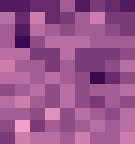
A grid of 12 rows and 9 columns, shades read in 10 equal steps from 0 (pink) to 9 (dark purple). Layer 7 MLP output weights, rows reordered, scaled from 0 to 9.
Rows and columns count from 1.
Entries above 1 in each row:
9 9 9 9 9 9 9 9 9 8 8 9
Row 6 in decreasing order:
6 6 6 5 4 4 4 3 2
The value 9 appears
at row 4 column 2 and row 7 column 7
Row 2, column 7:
2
